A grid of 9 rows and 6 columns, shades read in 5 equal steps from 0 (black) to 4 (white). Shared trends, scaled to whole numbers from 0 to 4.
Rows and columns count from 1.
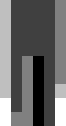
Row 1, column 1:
3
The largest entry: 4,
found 4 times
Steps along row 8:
down up down up up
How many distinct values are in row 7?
4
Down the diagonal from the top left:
3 1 1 1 1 2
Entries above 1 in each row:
2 2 2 2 3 3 3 3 4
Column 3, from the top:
1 1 1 1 2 2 2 2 2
